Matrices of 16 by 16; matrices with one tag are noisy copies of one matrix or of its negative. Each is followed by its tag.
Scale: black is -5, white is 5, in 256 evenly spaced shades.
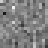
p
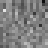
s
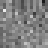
s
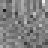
s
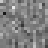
p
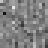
p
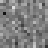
p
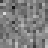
p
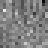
s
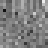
s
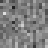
p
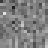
p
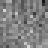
s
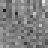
s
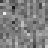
p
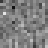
p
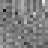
s
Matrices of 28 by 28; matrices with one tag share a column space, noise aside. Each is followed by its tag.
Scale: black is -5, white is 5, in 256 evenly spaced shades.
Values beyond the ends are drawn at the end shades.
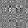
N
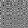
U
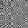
U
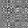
N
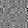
N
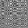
U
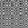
U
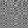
U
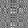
N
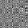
N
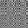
U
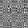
N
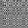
U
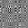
N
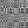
N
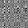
N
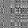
N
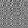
U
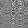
U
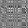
N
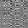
U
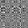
N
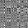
N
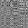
U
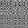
U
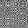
U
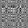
N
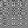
U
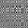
N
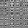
U
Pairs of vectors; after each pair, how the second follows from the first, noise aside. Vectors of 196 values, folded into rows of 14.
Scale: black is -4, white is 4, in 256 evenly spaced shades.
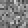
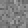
shrunk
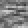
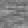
shrunk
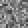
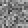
sign-scrambled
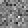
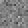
shrunk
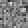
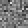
sign-scrambled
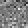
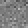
shrunk
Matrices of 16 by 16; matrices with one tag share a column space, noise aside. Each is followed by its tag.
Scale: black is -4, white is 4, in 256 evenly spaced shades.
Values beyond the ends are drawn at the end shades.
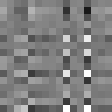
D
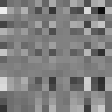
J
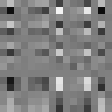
J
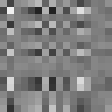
J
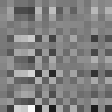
D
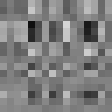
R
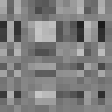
R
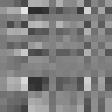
J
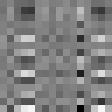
D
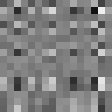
J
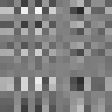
J
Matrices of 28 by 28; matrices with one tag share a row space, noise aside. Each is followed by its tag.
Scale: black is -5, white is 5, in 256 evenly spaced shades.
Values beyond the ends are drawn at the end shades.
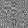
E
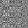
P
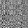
P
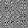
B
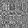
P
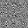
E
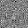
E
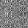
B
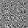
B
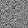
E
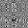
E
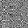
P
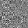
P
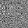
P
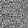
P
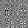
B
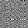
B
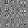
B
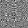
E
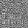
P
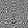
E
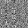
E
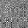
B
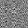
E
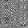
B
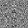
E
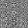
E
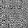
P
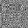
P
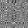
E
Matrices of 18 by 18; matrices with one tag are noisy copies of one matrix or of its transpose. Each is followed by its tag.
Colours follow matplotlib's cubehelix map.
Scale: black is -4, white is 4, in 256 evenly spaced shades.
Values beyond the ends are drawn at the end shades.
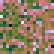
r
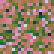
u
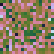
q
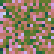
q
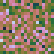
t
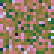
q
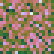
t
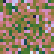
q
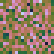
t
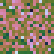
t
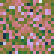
t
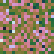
t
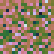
u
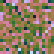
q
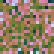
q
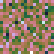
r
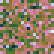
r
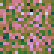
t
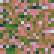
r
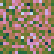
t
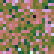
q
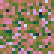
u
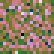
t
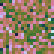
q
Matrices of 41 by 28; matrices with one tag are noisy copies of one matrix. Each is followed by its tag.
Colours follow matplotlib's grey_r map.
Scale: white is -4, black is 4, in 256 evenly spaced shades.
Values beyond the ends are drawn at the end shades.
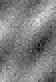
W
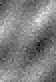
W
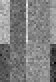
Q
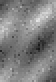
W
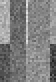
Q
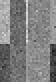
Q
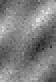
W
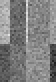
Q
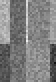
Q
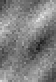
W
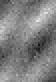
W
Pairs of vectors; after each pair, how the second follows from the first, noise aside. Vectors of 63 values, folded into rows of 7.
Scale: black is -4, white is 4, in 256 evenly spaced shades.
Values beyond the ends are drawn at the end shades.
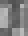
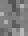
partly zeroed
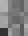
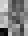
scaled up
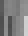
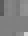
partly zeroed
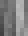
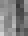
negated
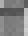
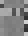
sign-scrambled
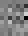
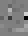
partly zeroed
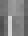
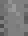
partly zeroed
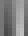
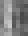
wrapped around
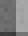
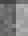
wrapped around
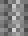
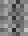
negated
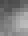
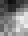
scaled up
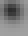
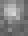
negated
